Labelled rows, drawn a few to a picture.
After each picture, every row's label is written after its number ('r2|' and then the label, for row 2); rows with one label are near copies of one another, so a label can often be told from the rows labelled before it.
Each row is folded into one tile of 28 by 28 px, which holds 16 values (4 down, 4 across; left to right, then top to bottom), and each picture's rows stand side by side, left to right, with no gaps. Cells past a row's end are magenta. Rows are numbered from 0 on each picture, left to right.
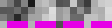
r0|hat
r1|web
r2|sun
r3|web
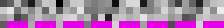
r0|sun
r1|web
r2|web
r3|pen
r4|web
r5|web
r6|sun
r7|web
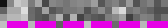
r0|web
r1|hat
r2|pen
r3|hat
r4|sun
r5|hat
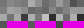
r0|pen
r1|pen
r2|pen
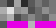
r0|sun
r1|hat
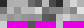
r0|web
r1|sun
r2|web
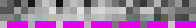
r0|hat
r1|web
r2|web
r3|web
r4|sun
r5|sun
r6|hat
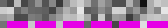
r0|sun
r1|hat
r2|web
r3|pen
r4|sun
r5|web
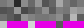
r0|hat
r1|hat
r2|pen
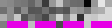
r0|pen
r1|hat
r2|pen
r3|web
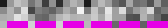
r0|web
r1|hat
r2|web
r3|web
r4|sun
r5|sun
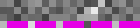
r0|hat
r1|hat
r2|hat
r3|sun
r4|hat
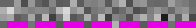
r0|sun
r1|pen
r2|sun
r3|pen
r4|hat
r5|pen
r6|pen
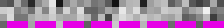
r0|sun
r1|web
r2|web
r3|pen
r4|web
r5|web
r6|sun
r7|sun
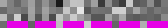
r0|pen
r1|pen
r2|web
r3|hat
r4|sun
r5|hat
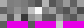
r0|pen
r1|sun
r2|hat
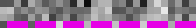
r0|sun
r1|pen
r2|hat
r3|web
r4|hat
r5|web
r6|hat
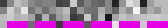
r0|web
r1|pen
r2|sun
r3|pen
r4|web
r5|web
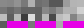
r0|pen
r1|pen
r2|web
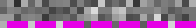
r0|hat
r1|hat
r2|hat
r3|sun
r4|sun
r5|pen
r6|hat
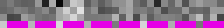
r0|hat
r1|hat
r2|web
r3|hat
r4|pen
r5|hat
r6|hat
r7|pen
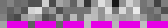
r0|hat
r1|sun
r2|pen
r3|web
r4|web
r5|hat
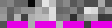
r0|pen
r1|web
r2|hat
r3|sun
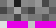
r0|hat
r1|hat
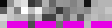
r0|web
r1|sun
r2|pen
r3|web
